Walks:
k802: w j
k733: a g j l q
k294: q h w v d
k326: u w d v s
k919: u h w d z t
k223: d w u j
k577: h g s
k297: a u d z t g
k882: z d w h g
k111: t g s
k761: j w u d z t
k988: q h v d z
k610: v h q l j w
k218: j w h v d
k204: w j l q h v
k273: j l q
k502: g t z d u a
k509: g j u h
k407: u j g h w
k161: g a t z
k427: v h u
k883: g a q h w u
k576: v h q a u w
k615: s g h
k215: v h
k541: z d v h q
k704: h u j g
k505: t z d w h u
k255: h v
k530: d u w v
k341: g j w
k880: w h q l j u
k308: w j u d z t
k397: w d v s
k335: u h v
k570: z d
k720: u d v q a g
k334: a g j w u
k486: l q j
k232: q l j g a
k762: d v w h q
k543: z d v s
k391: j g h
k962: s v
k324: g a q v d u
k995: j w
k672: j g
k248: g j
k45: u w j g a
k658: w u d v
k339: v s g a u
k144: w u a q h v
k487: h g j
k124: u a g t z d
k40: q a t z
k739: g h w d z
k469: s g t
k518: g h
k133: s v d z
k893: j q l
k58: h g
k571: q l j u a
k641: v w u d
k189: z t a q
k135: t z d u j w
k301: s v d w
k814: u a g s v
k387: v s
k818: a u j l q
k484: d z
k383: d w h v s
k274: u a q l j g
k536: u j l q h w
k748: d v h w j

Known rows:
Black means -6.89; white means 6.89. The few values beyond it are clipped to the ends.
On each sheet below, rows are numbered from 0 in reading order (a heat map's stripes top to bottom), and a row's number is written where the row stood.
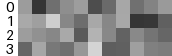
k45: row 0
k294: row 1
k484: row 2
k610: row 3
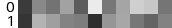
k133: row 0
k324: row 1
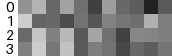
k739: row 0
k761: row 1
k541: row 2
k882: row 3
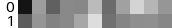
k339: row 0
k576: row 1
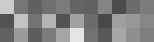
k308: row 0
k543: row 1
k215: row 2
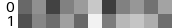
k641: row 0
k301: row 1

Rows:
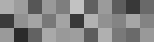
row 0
k397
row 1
k733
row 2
k326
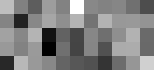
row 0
k748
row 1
k720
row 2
k893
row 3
k273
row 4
k189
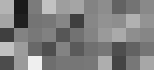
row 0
k919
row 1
k407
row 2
k469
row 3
k802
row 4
k40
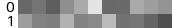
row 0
k427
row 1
k577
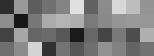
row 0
k387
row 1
k335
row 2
k502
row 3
k571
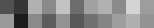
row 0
k818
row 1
k536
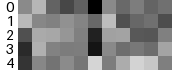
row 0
k341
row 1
k487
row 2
k883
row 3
k161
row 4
k962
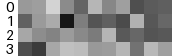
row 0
k988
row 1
k486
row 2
k58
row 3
k297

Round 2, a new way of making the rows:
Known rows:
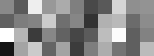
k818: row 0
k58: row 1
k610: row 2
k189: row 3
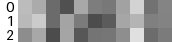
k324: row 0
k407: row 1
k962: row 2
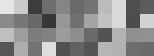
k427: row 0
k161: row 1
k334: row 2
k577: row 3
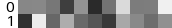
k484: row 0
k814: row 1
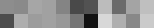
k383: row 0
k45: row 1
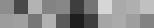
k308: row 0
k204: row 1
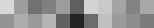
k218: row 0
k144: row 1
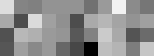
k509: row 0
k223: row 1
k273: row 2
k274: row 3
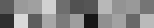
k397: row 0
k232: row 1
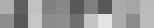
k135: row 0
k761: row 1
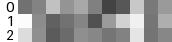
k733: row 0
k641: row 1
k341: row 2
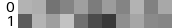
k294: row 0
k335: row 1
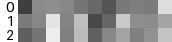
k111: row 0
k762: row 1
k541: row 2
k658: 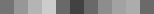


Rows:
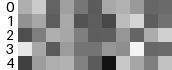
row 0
k995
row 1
k387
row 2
k543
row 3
k301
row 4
k720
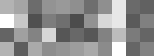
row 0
k518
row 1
k576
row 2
k255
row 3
k248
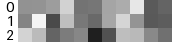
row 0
k487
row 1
k391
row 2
k880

